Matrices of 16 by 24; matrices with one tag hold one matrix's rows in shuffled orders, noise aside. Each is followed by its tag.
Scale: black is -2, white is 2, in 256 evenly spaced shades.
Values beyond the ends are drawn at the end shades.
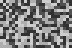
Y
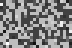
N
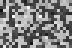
Y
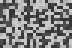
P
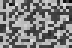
Y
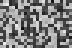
N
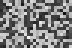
P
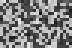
N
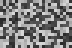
Y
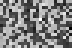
N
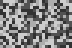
N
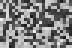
Y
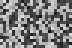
N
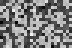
P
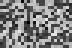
P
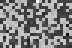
N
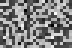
P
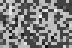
N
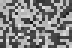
Y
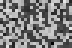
N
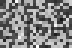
P
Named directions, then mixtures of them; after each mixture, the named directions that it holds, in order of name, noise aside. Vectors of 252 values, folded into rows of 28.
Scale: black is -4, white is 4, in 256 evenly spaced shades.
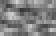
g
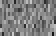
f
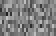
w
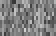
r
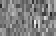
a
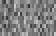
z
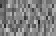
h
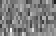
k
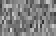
a, k, w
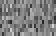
f, k, w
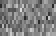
h, k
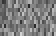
f, h, z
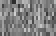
r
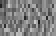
h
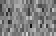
k, w, z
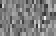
a, k
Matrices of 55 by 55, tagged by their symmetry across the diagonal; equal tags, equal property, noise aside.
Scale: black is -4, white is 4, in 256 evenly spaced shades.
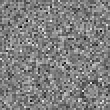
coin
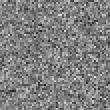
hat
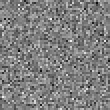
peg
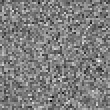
hat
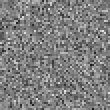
peg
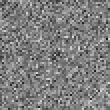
coin
